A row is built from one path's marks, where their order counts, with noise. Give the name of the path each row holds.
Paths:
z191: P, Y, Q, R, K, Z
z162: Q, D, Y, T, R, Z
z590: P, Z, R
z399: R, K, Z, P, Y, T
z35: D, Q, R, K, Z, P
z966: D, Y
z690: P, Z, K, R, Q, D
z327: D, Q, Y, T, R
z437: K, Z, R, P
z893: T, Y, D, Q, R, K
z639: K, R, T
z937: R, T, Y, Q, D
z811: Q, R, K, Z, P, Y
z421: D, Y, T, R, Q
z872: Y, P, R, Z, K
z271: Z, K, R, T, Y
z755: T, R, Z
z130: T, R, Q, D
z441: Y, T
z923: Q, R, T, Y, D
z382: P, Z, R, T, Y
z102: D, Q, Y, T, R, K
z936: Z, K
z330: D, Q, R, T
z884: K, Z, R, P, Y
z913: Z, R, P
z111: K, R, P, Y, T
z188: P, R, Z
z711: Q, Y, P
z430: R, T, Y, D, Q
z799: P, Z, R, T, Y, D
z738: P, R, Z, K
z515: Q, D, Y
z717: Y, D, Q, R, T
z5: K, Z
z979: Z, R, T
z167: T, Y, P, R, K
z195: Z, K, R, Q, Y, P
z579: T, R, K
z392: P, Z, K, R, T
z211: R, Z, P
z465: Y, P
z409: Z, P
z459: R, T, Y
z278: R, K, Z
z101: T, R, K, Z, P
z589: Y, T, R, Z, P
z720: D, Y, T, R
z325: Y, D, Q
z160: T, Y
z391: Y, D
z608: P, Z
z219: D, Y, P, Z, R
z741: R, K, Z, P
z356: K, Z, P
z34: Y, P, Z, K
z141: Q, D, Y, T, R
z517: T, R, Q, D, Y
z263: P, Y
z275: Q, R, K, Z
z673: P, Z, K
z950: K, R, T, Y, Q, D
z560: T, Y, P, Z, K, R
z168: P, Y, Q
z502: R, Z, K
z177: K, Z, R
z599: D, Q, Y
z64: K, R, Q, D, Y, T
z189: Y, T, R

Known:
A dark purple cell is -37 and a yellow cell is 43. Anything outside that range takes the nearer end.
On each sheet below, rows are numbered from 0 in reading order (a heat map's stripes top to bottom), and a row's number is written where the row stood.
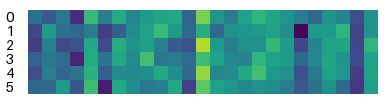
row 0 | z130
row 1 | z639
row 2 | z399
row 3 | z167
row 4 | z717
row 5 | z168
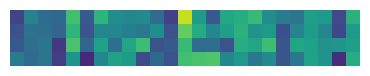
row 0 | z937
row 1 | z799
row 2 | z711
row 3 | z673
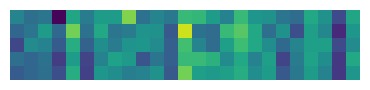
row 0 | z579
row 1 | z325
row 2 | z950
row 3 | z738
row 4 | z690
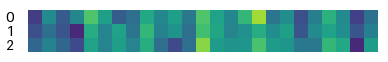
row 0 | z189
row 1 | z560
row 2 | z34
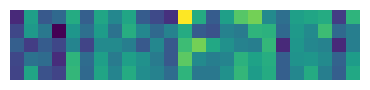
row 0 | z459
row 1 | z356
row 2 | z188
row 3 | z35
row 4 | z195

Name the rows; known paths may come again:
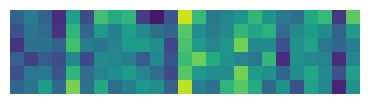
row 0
z502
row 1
z35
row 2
z327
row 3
z188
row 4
z102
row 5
z325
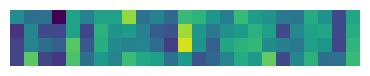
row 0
z579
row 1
z399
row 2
z937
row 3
z913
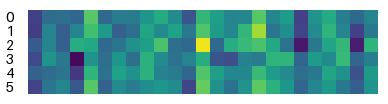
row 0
z141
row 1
z189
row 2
z441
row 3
z356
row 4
z893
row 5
z421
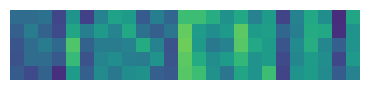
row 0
z738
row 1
z872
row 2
z923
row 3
z799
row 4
z275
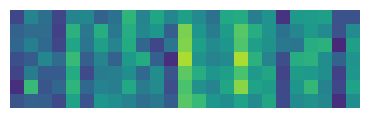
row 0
z177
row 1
z517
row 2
z34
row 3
z515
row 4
z382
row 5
z271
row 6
z191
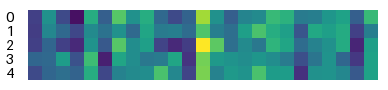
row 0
z741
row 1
z884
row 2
z278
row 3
z168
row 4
z330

